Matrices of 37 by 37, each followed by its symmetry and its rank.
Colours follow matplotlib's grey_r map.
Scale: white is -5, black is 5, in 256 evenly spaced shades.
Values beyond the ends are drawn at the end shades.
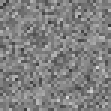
symmetric, full rank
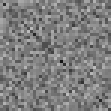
symmetric, full rank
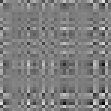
symmetric, rank two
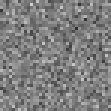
neither, full rank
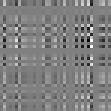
neither, rank one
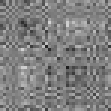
symmetric, rank three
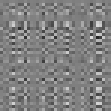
neither, rank two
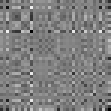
symmetric, rank three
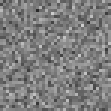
neither, full rank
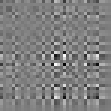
symmetric, rank two
